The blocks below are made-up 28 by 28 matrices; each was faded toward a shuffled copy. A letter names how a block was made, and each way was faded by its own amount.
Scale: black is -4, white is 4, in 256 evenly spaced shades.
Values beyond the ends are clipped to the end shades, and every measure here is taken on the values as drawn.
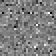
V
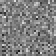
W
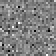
V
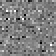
V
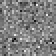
W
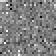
V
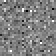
V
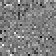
V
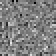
W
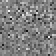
V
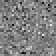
V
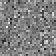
W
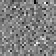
W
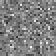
W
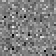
V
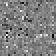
V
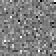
V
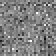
W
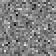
W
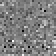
V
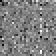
V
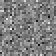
W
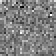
W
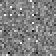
V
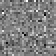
W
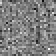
W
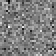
V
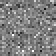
W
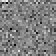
W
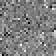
W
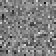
W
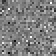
V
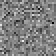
W
